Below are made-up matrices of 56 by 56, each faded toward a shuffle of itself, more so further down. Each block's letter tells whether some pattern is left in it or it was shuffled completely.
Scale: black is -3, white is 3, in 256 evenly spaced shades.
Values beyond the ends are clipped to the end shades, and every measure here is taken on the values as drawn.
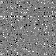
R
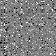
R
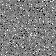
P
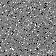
P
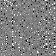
R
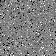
P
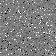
P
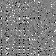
R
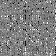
R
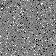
P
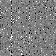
R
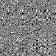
R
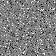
P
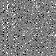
R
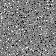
P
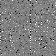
R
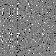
R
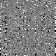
R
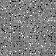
R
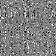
R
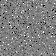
P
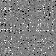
R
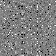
R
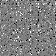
R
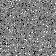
P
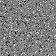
P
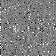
R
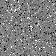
P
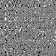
R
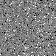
P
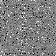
R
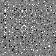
R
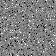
P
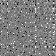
R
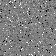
P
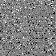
R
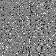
R
